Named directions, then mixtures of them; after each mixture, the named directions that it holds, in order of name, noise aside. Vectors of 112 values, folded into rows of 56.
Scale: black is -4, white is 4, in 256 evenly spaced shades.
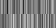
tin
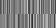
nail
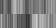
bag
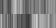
bag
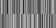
tin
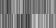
bag, tin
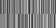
nail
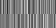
nail, tin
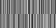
nail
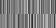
nail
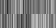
bag, tin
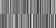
nail, tin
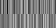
nail, tin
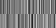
nail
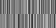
nail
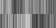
bag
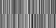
bag, nail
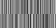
nail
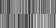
bag, nail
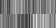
bag, nail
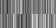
bag, tin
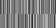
nail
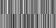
tin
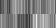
bag, nail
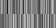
tin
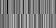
nail, tin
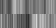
bag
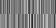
nail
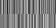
nail, tin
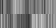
bag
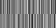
nail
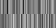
tin
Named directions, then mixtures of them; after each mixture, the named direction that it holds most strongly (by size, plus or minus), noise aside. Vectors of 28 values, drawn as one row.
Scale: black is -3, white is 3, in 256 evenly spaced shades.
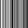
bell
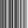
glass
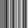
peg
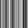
peg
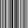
glass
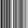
bell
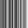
glass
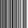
glass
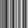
peg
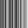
glass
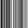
bell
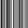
bell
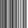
glass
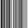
bell
